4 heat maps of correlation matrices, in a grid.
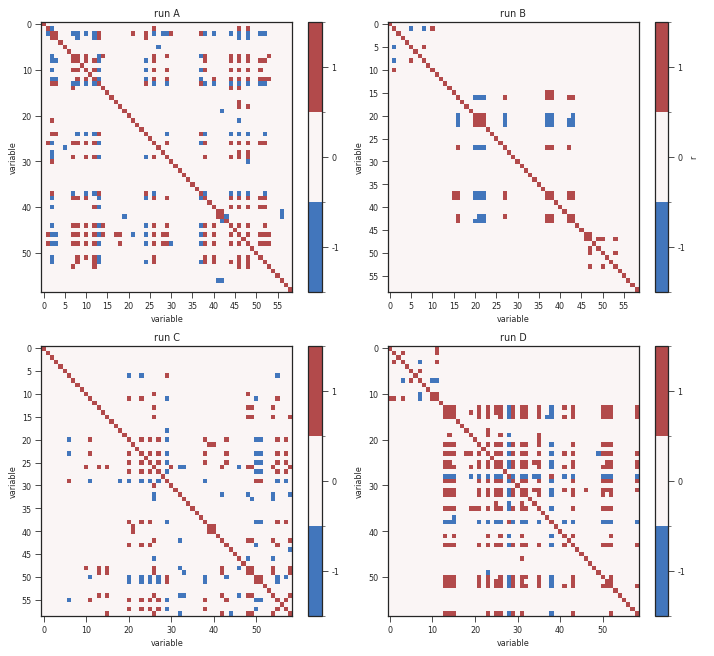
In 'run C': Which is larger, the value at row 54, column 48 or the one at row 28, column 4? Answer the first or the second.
the first
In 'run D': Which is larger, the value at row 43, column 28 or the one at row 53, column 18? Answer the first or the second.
the second
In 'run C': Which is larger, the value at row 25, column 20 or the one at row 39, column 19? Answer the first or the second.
the first
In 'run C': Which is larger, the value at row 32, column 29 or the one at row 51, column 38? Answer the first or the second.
the first
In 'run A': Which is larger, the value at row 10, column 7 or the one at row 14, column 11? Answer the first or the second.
the first
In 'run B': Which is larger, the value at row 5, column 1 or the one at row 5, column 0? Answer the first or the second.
the second
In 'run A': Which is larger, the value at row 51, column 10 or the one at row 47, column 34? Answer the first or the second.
the first
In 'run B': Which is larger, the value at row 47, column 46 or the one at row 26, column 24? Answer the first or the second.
the first
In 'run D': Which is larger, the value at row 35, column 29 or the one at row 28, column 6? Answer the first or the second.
the first
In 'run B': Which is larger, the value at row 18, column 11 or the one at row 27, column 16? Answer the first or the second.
the second
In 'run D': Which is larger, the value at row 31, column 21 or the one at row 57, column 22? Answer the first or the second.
the first
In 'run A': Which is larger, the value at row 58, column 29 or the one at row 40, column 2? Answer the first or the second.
the first
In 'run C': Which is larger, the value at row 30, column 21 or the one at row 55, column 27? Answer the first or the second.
the second
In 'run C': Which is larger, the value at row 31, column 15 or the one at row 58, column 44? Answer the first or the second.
the first
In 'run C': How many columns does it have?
59
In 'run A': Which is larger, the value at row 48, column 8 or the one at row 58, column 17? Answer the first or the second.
the first
